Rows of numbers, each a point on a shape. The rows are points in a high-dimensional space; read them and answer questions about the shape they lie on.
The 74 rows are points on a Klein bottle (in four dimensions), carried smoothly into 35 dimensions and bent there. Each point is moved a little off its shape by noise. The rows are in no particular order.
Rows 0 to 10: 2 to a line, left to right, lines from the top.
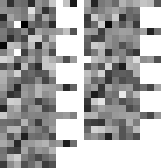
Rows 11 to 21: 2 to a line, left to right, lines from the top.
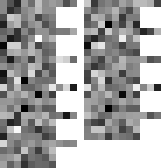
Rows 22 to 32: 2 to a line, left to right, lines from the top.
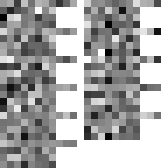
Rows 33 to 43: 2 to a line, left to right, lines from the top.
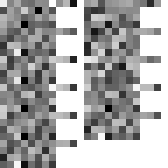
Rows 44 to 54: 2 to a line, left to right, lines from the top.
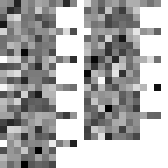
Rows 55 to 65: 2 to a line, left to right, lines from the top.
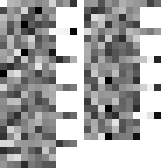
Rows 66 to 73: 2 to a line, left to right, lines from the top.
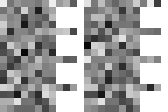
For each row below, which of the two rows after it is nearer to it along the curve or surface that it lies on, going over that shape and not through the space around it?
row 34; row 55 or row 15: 15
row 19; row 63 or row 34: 63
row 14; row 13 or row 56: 13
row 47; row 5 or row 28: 5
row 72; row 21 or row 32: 21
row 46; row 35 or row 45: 45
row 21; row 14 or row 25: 25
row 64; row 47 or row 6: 47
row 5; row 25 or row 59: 25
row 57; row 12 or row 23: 23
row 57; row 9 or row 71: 71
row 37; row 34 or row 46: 46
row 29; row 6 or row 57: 6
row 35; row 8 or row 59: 59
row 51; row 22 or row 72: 72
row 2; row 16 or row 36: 16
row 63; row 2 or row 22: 2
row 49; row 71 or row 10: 10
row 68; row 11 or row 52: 11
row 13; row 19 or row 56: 19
